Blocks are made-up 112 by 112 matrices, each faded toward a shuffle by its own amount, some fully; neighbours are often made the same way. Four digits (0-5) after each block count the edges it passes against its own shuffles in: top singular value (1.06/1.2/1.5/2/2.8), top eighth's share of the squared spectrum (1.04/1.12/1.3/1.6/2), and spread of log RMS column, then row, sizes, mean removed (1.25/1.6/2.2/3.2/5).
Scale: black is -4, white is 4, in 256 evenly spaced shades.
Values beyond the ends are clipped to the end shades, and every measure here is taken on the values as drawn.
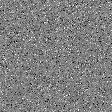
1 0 0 0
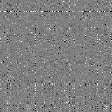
4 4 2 2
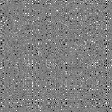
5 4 3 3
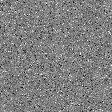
1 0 0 0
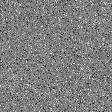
0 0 0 0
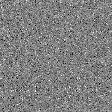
3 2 1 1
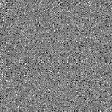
4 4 2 2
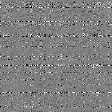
3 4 3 4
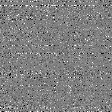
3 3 2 3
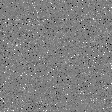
1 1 0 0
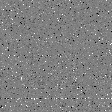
3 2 0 1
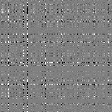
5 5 3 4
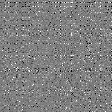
4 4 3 3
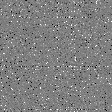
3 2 0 1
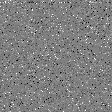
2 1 0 0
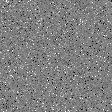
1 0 0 0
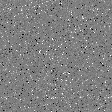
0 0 0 0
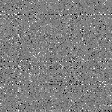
4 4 2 2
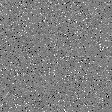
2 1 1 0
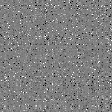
4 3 2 2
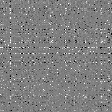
5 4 2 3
